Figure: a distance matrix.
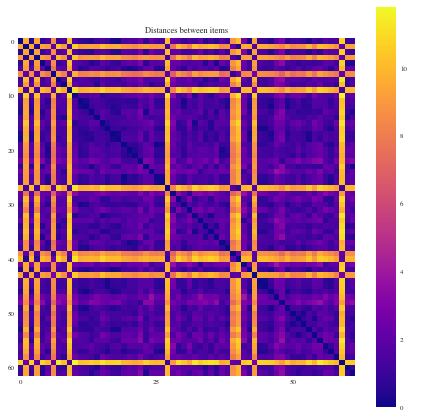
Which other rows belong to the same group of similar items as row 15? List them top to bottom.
0, 2, 4, 5, 7, 8, 10, 11, 12, 13, 14, 16, 17, 18, 19, 20, 21, 22, 23, 24, 25, 26, 28, 29, 30, 31, 32, 33, 34, 35, 36, 37, 38, 41, 42, 44, 45, 46, 47, 48, 49, 50, 51, 52, 53, 54, 55, 56, 57, 58, 60, 61
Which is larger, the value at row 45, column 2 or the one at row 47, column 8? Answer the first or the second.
the second
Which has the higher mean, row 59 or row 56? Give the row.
59
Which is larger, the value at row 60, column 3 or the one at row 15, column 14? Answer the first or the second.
the first
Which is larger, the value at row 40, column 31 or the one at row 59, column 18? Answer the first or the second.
the second
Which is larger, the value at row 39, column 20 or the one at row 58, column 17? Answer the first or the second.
the first
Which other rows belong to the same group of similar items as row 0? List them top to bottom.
2, 4, 5, 7, 8, 10, 11, 12, 13, 14, 15, 16, 17, 18, 19, 20, 21, 22, 23, 24, 25, 26, 28, 29, 30, 31, 32, 33, 34, 35, 36, 37, 38, 41, 42, 44, 45, 46, 47, 48, 49, 50, 51, 52, 53, 54, 55, 56, 57, 58, 60, 61
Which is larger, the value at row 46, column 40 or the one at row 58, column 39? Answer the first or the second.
the first
